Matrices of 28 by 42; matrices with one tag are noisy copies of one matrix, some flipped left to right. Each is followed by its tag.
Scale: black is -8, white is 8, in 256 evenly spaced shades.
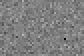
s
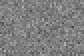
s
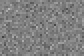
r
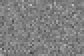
s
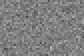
r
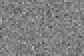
r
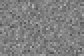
s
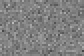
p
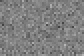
s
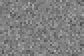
s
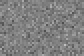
s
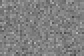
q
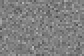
r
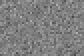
q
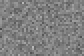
r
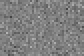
q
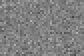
q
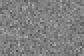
s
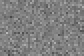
q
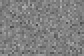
s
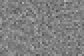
r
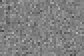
q
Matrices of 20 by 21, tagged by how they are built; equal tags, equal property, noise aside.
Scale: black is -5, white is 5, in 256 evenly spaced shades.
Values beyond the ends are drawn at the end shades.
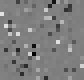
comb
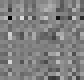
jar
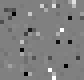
comb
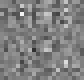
jar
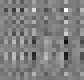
jar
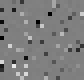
comb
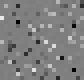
comb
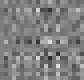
jar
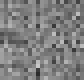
jar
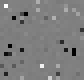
comb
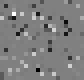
comb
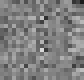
jar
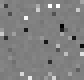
comb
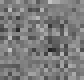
jar
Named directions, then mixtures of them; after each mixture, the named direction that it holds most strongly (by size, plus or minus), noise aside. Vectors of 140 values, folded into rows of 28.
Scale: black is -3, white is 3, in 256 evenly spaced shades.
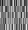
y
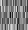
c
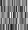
c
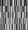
y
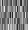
c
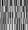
y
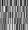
y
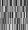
y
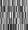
c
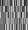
y
